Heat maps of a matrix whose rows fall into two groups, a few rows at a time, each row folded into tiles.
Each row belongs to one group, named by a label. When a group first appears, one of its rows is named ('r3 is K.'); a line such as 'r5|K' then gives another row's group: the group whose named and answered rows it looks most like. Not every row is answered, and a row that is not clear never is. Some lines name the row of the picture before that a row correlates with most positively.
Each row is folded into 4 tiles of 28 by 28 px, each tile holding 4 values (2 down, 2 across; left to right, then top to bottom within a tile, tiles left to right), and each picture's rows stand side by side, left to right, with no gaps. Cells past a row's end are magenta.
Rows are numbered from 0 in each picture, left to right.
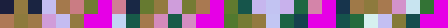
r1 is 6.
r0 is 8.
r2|6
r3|8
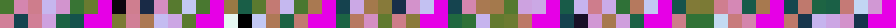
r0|6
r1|8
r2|6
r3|8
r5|8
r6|6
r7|8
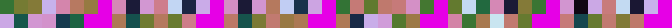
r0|6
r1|6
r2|6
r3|8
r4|8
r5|6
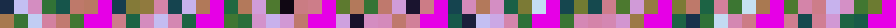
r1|8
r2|8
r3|6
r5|8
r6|8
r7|6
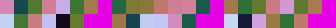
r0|6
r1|8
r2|6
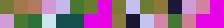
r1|8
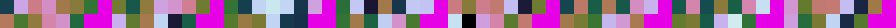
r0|8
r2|6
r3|8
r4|6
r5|8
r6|8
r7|6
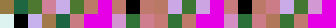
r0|6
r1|6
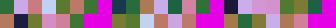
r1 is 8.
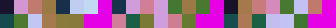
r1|8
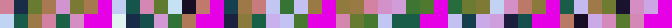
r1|6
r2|8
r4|6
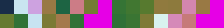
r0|8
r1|8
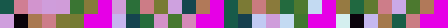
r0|6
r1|6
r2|8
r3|6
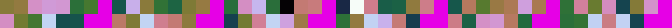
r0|6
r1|8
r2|8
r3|8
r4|8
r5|8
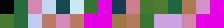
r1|8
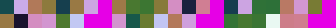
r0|8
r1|6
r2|8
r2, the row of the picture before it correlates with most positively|1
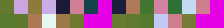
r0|8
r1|8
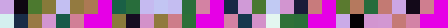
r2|6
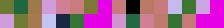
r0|6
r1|6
